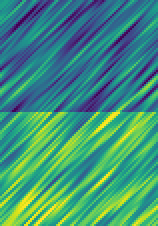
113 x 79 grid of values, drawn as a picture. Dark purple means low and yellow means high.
Ninth with the highest average: bottom left. Ninth with the lowest average: top middle. Grain: diagonal, up to the right. Seam: horizontal, 50% of the way down, the bottom part higher.
